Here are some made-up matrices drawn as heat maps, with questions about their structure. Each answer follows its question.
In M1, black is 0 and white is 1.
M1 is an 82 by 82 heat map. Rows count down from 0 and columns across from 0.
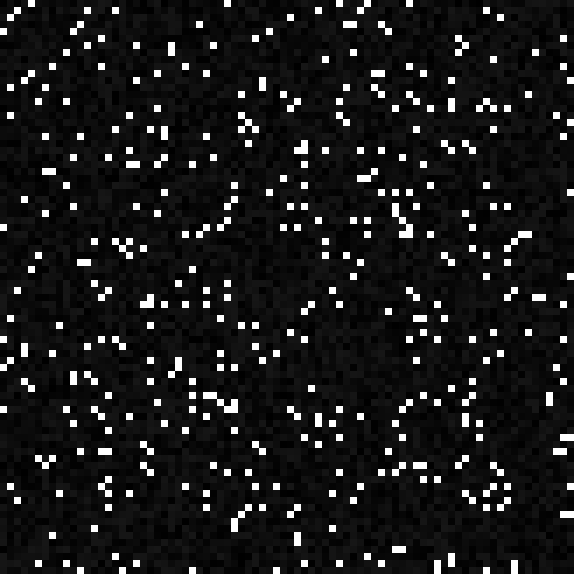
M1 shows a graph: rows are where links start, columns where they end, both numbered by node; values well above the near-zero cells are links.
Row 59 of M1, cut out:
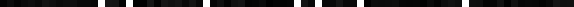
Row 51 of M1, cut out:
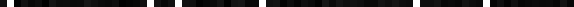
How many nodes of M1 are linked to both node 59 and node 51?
0
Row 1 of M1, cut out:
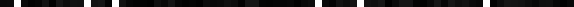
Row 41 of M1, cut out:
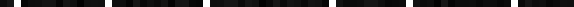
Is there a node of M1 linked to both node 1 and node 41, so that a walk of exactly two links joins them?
yes
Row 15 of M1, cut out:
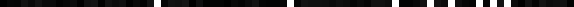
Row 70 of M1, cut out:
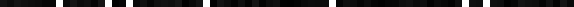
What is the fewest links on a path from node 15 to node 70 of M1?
1
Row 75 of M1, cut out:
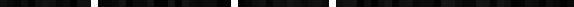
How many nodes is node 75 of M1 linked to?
3
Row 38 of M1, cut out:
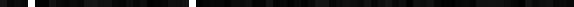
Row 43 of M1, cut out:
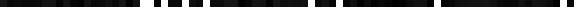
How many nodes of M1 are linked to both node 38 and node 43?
0
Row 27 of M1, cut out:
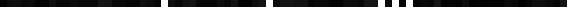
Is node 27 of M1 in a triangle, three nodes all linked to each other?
no
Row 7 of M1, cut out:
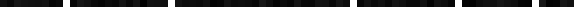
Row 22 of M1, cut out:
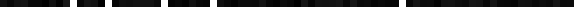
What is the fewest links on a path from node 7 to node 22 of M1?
4
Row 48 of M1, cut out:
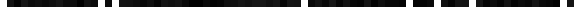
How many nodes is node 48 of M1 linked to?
8
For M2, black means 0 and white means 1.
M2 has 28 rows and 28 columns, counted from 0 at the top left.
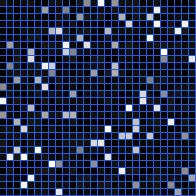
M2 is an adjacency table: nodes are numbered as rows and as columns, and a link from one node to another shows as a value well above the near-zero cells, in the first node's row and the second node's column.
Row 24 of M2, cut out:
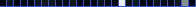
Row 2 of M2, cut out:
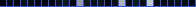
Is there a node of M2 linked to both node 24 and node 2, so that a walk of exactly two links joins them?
yes
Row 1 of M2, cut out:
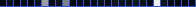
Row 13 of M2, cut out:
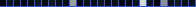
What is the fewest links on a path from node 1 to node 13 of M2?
4
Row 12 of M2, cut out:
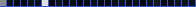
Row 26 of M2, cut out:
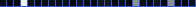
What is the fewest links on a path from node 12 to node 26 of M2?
5
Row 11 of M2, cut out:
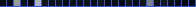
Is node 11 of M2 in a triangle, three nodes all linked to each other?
yes
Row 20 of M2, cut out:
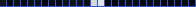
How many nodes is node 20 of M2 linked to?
2
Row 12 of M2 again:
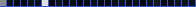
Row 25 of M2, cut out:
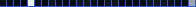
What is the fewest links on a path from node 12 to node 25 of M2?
5
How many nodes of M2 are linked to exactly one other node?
0
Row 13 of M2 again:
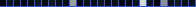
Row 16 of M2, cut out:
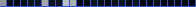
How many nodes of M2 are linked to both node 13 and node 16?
1
